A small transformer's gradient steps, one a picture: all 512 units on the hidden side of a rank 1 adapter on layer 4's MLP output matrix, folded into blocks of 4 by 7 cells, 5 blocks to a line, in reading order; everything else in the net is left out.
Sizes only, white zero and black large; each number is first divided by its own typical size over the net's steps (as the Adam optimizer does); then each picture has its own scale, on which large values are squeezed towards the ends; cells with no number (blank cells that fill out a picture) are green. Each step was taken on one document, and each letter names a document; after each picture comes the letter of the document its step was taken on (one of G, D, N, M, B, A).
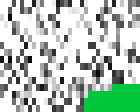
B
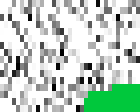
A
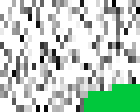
A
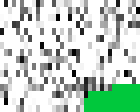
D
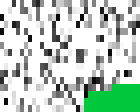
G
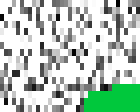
D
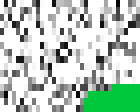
D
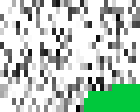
A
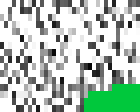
B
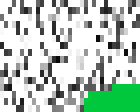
G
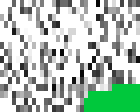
B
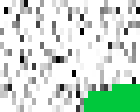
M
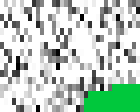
A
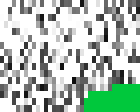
B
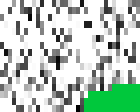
A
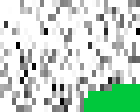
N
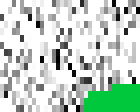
A
